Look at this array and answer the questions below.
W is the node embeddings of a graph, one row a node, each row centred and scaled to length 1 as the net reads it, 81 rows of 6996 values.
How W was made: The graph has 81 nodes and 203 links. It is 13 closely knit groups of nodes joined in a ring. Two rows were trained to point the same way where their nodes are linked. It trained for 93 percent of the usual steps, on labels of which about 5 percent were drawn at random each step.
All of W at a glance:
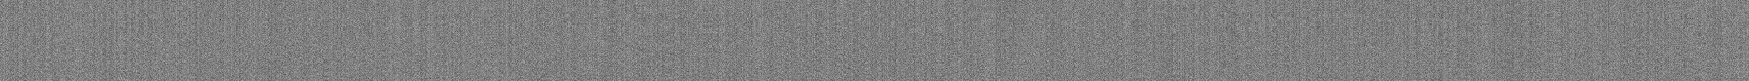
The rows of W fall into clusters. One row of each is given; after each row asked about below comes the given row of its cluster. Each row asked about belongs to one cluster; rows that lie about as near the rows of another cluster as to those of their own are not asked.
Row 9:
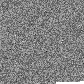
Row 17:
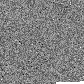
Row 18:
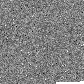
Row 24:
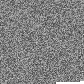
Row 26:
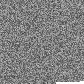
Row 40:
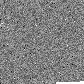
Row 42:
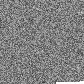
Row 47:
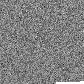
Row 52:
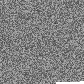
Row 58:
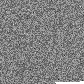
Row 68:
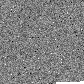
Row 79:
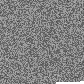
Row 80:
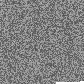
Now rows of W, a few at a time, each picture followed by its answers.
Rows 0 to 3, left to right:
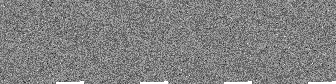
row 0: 40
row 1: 17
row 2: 9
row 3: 40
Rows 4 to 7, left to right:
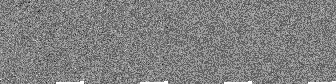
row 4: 24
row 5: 68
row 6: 18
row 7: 9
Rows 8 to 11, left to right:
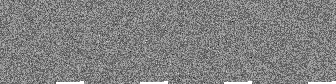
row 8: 42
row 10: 26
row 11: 17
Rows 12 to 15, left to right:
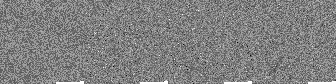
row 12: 40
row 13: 79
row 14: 58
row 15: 58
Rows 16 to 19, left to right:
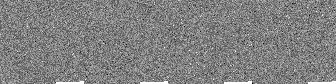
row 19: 52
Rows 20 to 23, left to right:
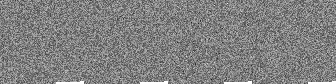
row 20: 68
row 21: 79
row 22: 26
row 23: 40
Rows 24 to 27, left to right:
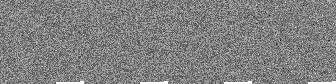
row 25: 42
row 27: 9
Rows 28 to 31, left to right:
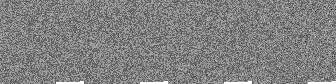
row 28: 9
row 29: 40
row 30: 9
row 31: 58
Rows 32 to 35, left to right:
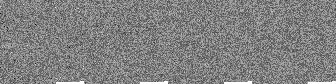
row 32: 40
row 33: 80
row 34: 26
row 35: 80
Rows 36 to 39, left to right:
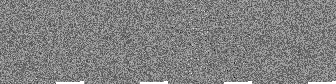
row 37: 47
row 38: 79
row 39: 18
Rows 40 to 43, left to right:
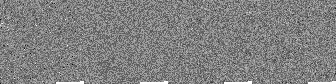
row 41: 58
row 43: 26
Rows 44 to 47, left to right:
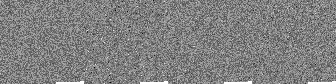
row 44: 79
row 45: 17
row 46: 9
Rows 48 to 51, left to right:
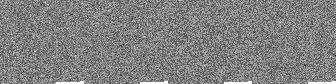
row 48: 68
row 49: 24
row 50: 18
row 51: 58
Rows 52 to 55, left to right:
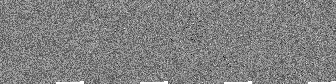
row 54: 40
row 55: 47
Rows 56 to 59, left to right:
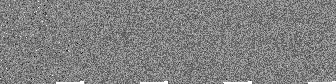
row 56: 18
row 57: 47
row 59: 52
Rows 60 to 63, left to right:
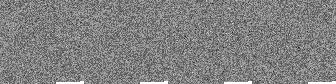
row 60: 24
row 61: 24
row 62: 80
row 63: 17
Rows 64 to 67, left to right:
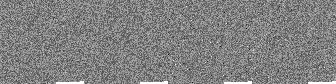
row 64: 9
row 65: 47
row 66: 58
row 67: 24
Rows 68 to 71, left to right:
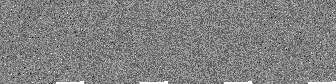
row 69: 80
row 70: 79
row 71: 52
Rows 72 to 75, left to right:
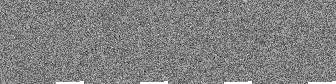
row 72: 58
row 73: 68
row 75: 18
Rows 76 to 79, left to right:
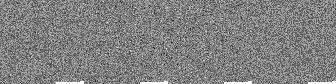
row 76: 80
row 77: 26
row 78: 42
